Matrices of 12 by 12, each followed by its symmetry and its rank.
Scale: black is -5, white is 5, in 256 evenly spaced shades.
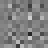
neither, rank two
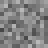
neither, full rank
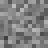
neither, full rank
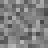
antisymmetric, full rank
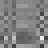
neither, rank two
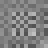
symmetric, rank two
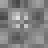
symmetric, rank two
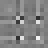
symmetric, rank two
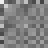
symmetric, rank two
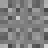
symmetric, rank two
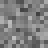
antisymmetric, full rank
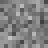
neither, full rank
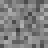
neither, full rank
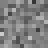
antisymmetric, full rank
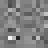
neither, rank two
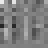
neither, rank two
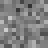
antisymmetric, full rank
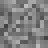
antisymmetric, full rank
